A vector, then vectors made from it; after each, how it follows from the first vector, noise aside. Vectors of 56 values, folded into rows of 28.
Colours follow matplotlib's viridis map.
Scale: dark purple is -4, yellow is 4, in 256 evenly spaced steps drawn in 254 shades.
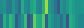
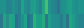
shrunk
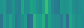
shrunk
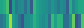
wrapped around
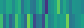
negated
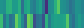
negated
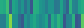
wrapped around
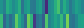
negated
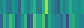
copied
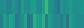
shrunk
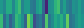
negated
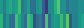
negated
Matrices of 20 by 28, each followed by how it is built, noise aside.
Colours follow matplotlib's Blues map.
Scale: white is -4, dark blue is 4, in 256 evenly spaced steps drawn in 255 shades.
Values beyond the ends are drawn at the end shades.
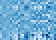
low rank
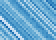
Toeplitz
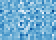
low rank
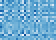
low rank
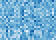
low rank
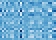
low rank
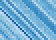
Toeplitz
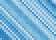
Toeplitz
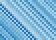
Toeplitz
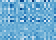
low rank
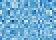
low rank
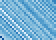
Toeplitz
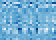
low rank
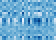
low rank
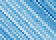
Toeplitz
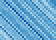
Toeplitz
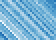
Toeplitz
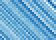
Toeplitz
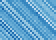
Toeplitz
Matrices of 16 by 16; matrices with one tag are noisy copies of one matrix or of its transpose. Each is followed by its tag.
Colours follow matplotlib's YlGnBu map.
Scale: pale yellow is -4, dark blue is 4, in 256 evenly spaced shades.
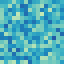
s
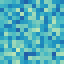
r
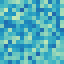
s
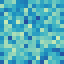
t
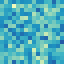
t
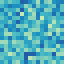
r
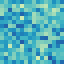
t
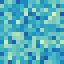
t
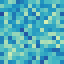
t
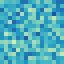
r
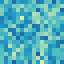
t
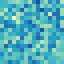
s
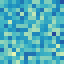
r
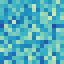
r
